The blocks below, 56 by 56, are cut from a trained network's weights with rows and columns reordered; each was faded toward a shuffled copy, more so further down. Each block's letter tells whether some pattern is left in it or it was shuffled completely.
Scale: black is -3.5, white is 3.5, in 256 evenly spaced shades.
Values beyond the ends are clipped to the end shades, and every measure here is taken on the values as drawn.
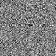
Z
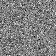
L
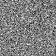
L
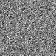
Z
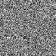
Z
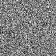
Z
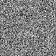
Z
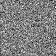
L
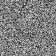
L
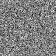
L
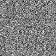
Z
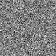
Z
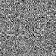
Z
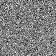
L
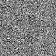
Z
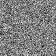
L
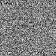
Z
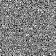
Z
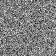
L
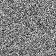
L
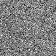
L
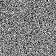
L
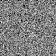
Z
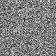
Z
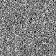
Z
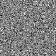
Z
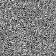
Z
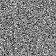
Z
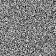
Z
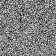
L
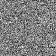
Z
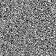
Z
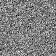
L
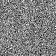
L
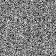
Z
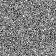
L
